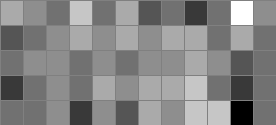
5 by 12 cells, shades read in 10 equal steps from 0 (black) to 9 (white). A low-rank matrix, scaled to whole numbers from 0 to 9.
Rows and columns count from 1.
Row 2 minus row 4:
1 0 0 2 -1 1 -1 0 -1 0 4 0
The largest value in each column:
6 5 5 7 6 6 6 6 7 7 9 5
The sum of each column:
19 22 24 23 25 24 25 26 28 24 20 21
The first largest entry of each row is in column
11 4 9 9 9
